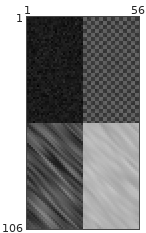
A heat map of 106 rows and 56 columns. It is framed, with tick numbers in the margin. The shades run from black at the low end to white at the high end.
It is made of 2 by 2 panels. Panel 1,1: very low, fine-grained, faint in contrast. Panel 1,2: low, checkered. Panel 2,1: low, slanting down to the right. Panel 2,2: high, slanting down to the right, faint in contrast.
